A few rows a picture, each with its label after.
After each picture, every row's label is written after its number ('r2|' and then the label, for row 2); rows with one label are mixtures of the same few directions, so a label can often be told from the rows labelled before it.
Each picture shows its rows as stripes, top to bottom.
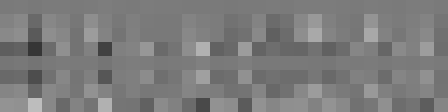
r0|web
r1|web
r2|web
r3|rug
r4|rug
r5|rug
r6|web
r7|rug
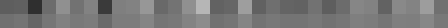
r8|rug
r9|rug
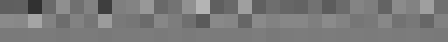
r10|rug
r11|rug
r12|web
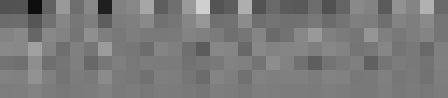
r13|rug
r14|rug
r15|web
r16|rug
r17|web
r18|rug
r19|rug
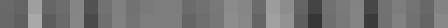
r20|web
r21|web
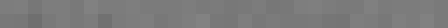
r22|web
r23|rug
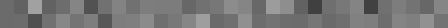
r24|web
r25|rug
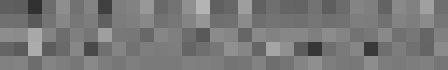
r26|rug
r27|rug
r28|rug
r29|web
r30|web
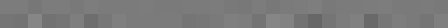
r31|web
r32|web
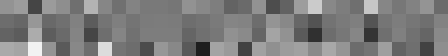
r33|web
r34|web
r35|web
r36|rug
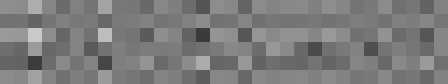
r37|rug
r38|rug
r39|rug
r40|web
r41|rug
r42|rug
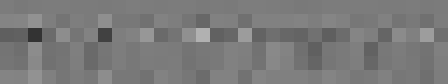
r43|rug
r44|rug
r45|rug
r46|web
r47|web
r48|rug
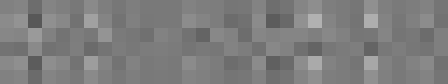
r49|web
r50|web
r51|rug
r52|web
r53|web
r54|web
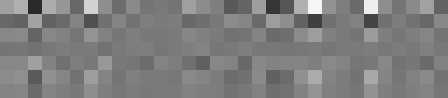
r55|web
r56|web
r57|web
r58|rug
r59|rug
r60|web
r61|web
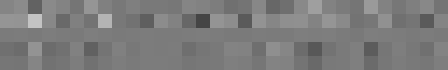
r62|web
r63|rug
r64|web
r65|web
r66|web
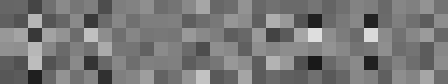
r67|rug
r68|web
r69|web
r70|rug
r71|web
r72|rug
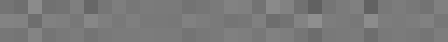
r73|web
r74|web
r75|web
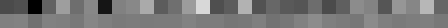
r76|rug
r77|web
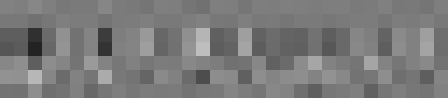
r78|rug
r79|rug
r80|rug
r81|rug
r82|web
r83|rug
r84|web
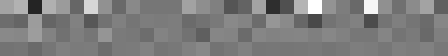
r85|web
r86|web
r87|rug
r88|rug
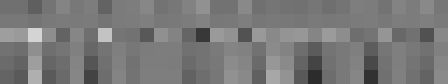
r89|rug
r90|rug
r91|rug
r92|web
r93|web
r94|web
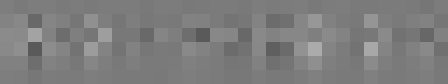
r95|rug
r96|web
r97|rug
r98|web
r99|web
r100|web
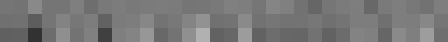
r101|web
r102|rug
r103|rug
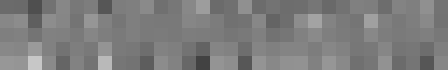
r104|rug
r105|web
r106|web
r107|rug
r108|rug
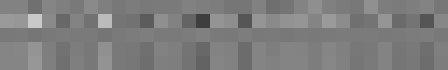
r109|web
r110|rug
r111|rug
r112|rug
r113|rug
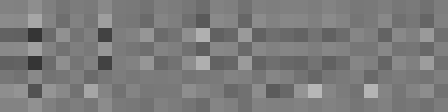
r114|rug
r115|rug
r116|rug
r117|rug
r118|rug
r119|web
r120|web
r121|rug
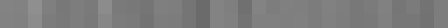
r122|rug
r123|rug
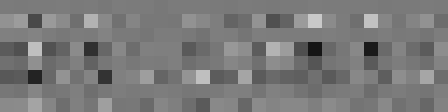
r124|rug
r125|web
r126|rug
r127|web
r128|web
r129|rug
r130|web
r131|rug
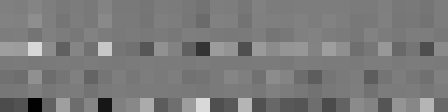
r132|rug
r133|rug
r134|web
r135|rug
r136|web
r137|web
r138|web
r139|rug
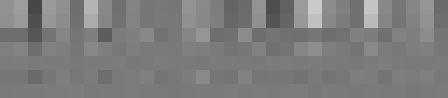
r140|web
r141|web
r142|rug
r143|web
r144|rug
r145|rug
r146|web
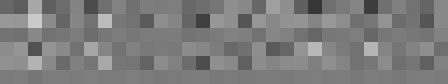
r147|web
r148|rug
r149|web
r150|web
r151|rug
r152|web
